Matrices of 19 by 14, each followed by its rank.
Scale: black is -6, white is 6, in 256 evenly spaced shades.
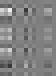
one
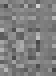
three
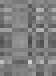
two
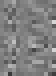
three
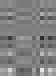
one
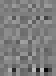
two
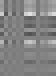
one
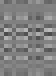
one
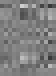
two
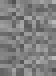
three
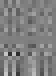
two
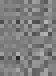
three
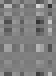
one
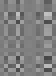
one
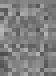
three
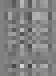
two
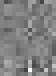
three
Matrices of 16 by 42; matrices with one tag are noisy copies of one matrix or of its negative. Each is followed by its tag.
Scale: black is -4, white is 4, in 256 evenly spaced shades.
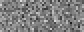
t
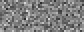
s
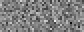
t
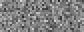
t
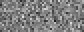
t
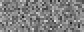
t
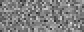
t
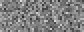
t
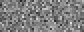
t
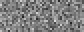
t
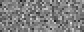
t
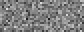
s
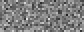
s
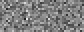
s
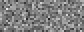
s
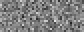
t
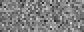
t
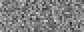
t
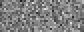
t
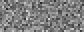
s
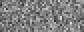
t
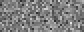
t
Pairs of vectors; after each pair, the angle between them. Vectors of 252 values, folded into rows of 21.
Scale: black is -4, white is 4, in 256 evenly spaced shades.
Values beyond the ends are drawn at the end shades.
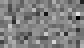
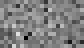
orthogonal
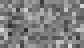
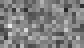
nearly opposite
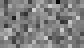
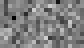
nearly parallel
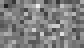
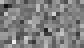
partly aligned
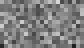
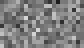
partly opposed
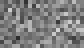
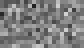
partly aligned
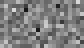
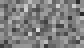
nearly opposite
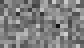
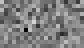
partly opposed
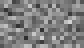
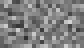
nearly parallel
